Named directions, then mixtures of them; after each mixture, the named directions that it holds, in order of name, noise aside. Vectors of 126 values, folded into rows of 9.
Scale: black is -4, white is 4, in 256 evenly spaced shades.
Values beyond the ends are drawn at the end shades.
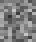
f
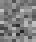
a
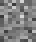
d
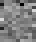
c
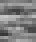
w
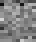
c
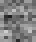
d, f, w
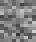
a, d, w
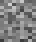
d, f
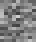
a, f, w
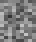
f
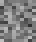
a, d, f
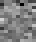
c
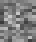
a, f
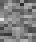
c, w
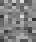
d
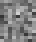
f, w
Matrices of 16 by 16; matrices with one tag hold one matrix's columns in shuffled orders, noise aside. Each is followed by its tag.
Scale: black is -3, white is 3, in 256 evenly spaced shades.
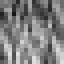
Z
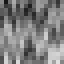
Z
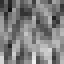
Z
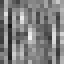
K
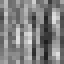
K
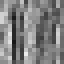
K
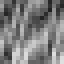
Z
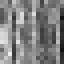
K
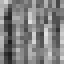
K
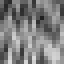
Z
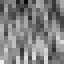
Z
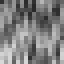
Z
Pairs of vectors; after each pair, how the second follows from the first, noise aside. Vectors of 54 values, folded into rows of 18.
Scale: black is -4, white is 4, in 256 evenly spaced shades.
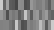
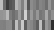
sign-scrambled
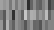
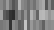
shuffled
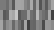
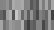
sign-scrambled
